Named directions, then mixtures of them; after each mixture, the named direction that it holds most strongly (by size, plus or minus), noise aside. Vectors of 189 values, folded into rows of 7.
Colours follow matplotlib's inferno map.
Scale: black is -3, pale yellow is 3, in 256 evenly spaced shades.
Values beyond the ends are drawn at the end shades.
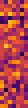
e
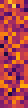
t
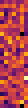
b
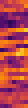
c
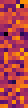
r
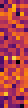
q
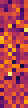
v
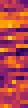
c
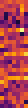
c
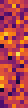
t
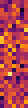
v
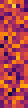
t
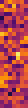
t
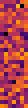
r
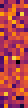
q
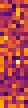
q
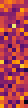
v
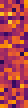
e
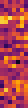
e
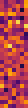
e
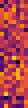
q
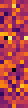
t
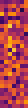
v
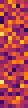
t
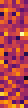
b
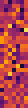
v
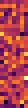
b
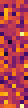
b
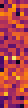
q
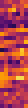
c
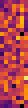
b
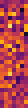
v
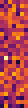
q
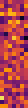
e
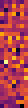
b
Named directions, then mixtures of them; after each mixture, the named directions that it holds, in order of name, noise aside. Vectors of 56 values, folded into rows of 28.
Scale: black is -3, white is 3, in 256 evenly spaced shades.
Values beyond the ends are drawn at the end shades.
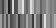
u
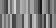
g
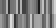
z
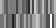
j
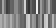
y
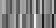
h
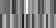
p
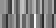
h, u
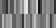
g, p, y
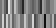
g, h, u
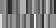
h, u, y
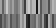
y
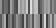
j, p, u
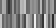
h, u, y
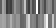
y
